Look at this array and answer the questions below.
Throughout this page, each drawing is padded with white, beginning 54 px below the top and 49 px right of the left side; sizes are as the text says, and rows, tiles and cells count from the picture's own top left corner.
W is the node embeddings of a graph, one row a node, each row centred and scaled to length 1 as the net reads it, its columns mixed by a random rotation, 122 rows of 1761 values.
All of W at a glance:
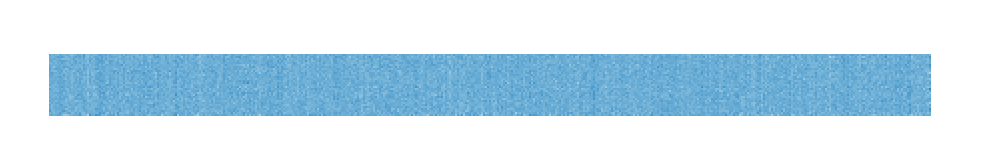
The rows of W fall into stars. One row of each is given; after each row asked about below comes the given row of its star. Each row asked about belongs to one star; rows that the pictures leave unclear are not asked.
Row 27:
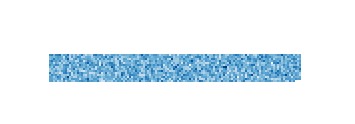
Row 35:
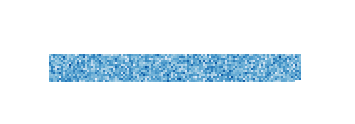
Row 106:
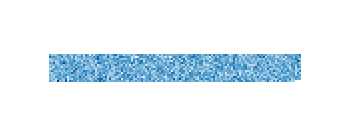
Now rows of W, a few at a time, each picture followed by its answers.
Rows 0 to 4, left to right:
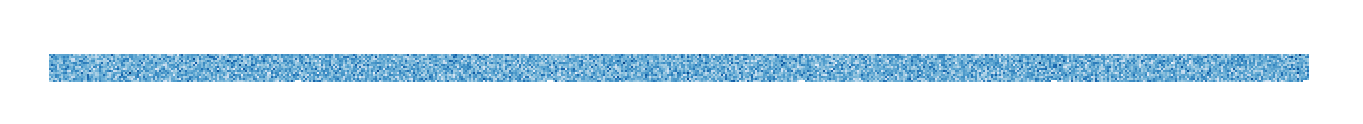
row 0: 27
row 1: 35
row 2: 35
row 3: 27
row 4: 27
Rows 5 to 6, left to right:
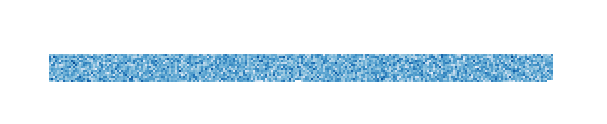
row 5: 106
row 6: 106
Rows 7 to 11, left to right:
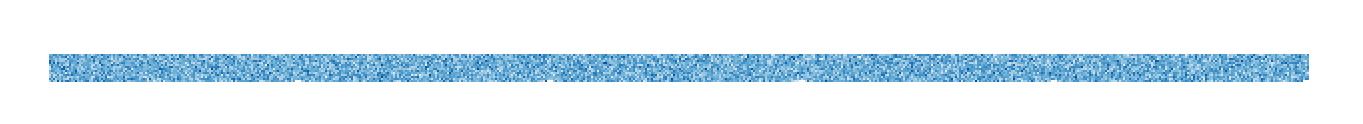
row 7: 106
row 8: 27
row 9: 35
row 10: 106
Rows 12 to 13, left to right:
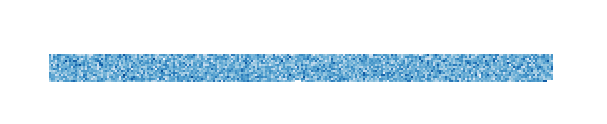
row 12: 106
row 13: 27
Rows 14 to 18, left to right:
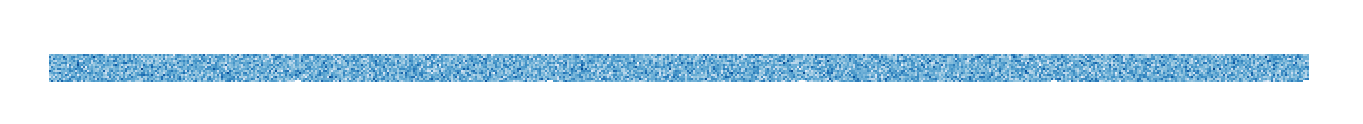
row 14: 35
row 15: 106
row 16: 35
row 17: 106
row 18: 27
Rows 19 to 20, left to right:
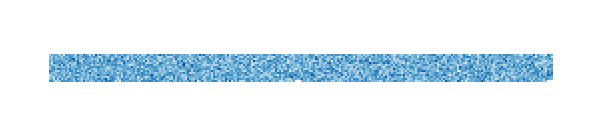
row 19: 35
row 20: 35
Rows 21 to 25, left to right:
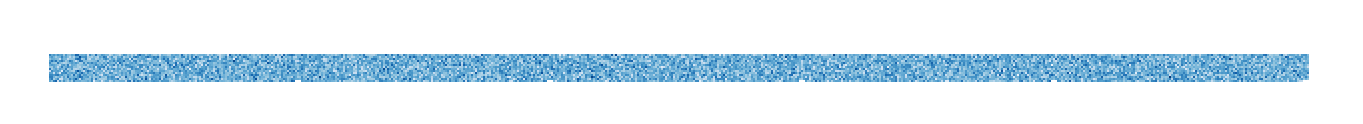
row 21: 27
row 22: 27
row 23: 27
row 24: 27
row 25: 35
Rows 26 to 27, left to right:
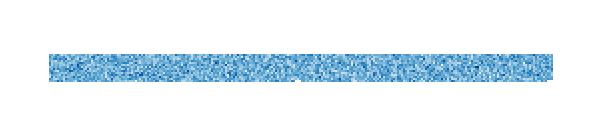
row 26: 35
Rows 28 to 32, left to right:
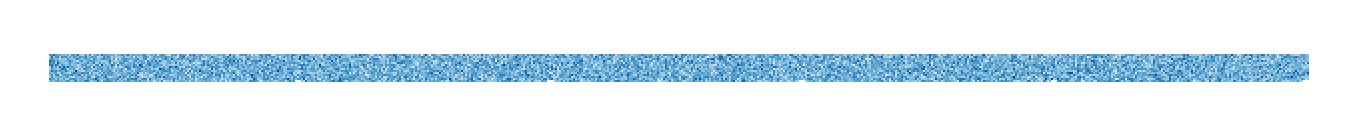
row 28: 27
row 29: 27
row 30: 106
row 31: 106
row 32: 35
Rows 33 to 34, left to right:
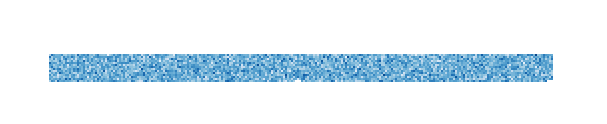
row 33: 35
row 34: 27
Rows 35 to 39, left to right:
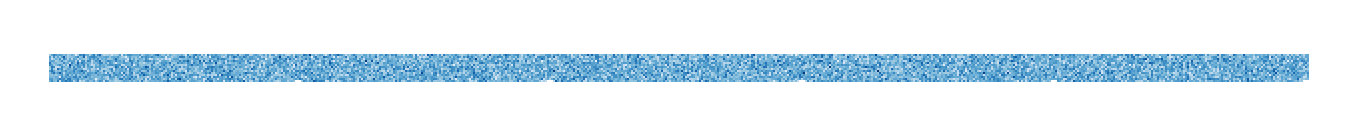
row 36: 35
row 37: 35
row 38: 106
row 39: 106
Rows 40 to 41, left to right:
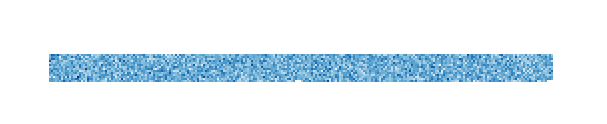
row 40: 27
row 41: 106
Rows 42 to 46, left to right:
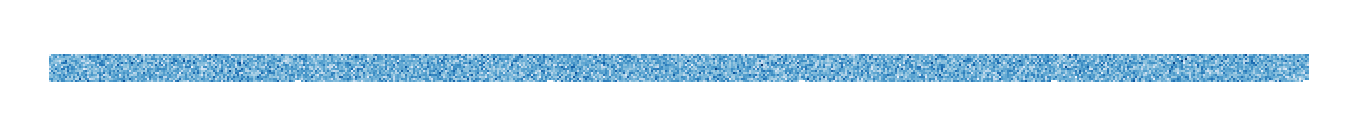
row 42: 106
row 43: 27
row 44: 106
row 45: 27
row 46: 106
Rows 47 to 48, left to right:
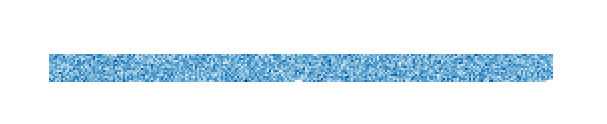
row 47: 35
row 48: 35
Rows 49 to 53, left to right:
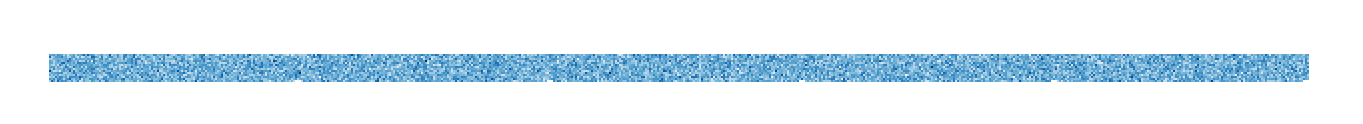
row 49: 35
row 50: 106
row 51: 27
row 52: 27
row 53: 106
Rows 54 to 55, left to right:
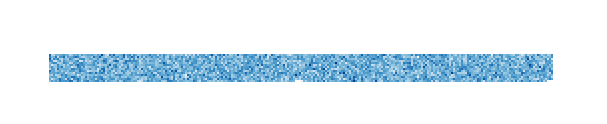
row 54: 35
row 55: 106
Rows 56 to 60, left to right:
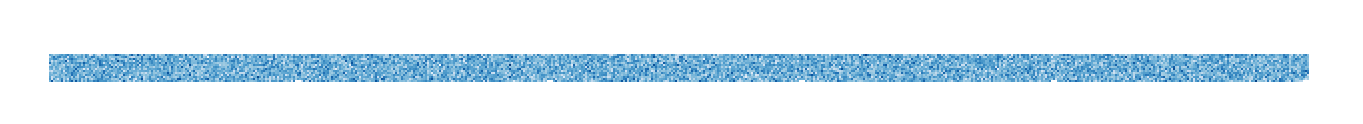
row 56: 106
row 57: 106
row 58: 35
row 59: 27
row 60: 35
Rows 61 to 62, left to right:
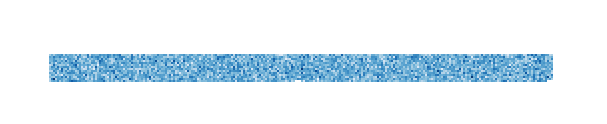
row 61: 106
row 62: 27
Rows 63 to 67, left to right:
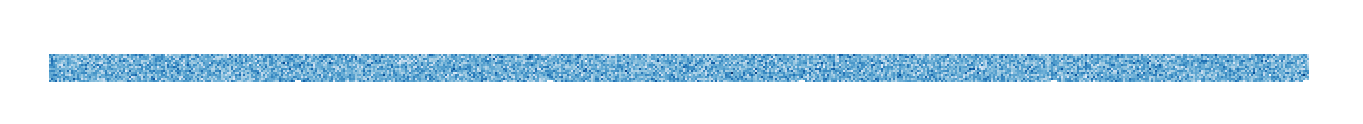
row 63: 27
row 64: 35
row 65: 35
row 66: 35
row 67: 35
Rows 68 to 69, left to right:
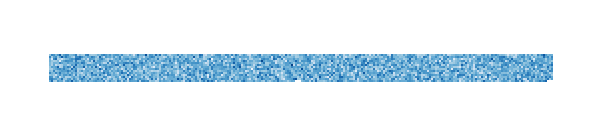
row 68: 106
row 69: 27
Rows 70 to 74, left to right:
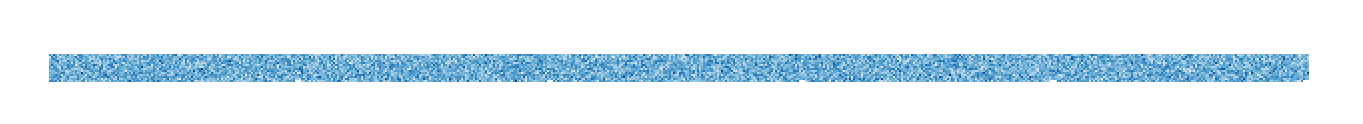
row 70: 27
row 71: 27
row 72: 27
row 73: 35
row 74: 35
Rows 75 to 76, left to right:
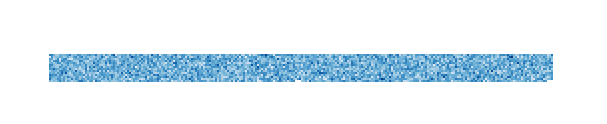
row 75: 27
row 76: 106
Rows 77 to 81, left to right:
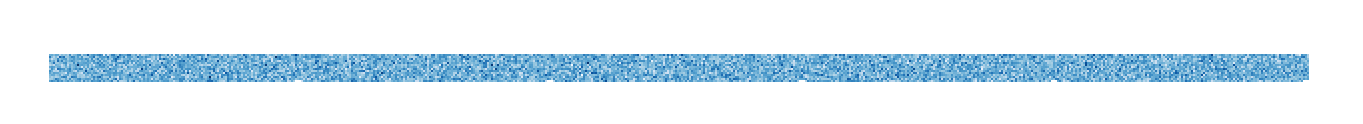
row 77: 35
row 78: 106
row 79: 35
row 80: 35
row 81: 35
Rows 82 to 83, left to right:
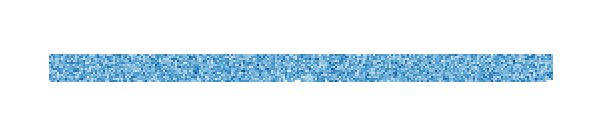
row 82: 106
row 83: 35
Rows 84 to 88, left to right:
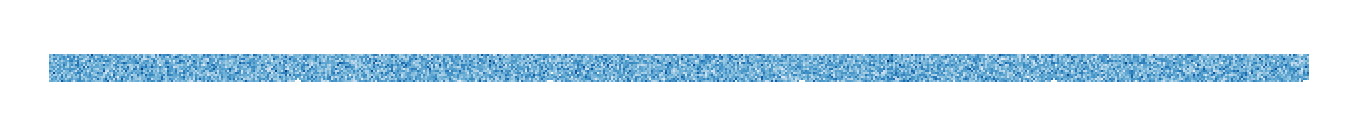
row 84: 35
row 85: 27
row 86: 106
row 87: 35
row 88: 106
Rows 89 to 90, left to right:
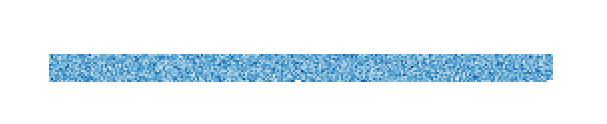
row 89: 27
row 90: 35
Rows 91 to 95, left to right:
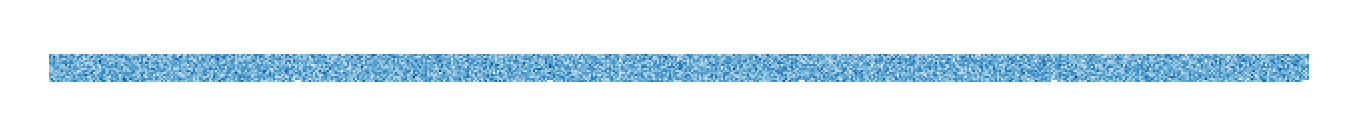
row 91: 106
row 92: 106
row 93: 27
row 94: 27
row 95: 27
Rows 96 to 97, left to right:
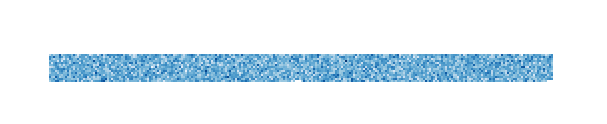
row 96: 106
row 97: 106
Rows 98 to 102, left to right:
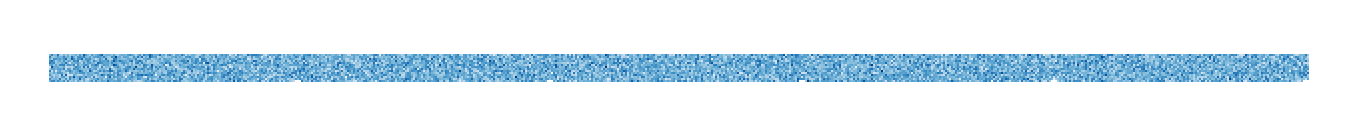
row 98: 35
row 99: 27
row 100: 27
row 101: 35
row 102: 35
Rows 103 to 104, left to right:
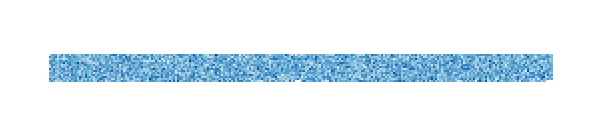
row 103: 106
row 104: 35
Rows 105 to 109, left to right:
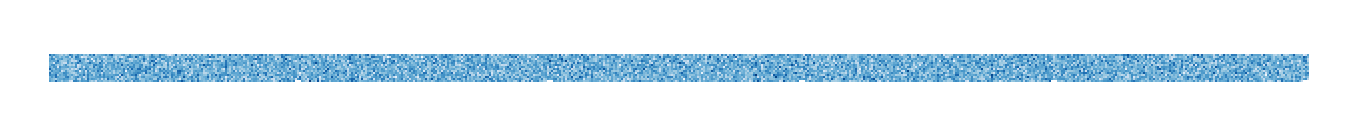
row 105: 27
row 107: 27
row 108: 27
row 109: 106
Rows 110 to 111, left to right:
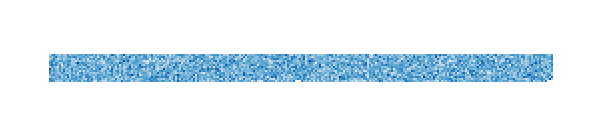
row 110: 27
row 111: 27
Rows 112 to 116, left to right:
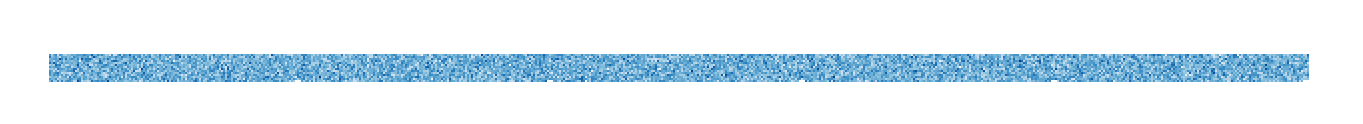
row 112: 35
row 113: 27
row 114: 35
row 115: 27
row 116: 106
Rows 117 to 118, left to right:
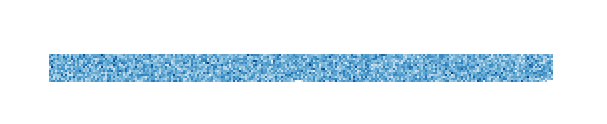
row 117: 35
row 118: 35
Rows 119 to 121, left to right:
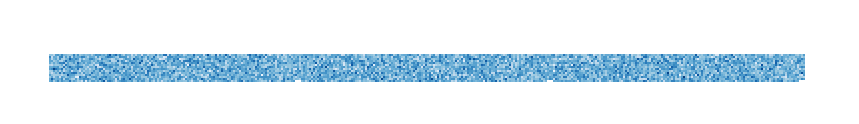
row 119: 106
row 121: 106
